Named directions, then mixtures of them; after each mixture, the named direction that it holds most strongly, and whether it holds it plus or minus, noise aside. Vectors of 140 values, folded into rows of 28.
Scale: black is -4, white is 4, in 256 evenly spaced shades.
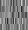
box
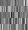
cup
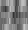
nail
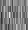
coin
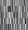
coin, plus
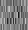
box, plus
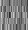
coin, minus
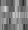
nail, minus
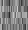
box, minus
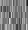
coin, minus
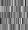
box, minus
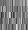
coin, plus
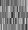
cup, plus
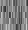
coin, minus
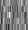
coin, plus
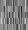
coin, minus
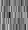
coin, minus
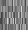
coin, plus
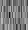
coin, minus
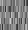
cup, minus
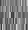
cup, plus
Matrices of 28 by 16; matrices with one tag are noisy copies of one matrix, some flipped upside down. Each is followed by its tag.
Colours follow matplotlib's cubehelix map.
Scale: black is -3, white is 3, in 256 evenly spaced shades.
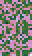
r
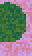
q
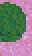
q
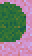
q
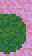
q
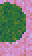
q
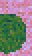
q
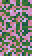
r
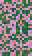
r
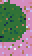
q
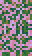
r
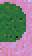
q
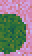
q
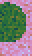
q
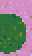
q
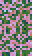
r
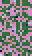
r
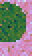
q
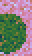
q
